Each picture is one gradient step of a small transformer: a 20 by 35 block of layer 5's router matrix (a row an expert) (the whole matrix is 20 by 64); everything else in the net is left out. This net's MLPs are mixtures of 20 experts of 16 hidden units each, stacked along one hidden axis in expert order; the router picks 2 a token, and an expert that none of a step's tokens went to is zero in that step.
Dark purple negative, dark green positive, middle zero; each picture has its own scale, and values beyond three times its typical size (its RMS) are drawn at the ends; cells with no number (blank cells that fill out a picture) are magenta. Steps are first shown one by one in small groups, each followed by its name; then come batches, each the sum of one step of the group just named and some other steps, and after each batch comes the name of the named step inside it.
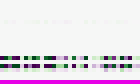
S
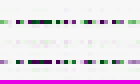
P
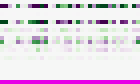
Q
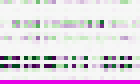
S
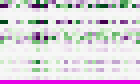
Q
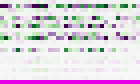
Q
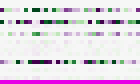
P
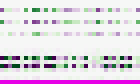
S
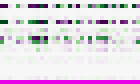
Q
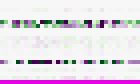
P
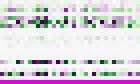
P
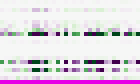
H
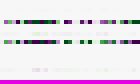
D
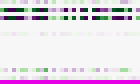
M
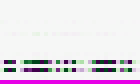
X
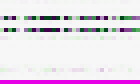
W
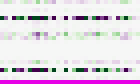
H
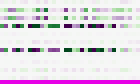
M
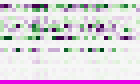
M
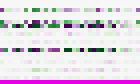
H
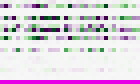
W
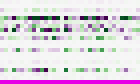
W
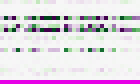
W
